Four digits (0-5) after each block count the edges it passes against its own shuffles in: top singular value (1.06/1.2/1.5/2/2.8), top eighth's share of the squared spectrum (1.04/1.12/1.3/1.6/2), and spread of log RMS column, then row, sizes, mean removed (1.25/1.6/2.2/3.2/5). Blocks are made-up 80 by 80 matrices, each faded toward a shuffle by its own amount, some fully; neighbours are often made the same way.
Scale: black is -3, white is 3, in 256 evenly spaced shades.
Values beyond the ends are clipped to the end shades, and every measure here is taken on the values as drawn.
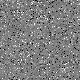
3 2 1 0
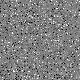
3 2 0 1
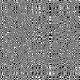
5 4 3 3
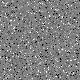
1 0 0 0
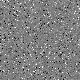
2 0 0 0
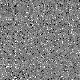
3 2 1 1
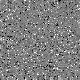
3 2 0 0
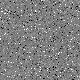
2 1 0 0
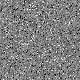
1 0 0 0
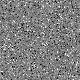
2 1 0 0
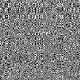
4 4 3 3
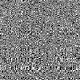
4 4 2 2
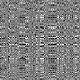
5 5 3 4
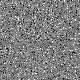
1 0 0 0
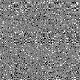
4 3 2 2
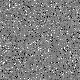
2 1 0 0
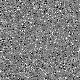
2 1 0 0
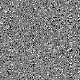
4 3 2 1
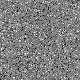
2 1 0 0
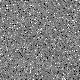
0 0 0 0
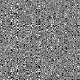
4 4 3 2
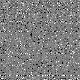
4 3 1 2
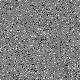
0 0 0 0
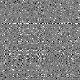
4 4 2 3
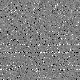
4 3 1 2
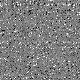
3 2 0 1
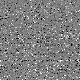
3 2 1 2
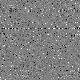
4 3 1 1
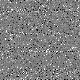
3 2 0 2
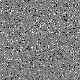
3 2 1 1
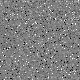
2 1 0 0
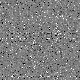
3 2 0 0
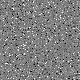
1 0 0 0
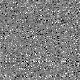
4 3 1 2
